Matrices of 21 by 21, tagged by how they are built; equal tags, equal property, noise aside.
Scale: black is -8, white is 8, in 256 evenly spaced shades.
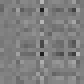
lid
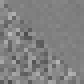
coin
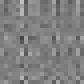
lid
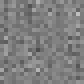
lid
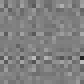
lid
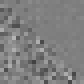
coin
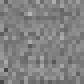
lid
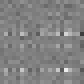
lid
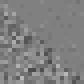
coin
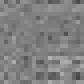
lid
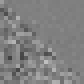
coin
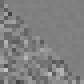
coin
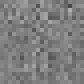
lid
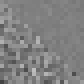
coin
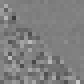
coin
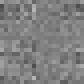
lid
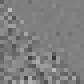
coin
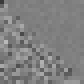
coin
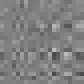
lid
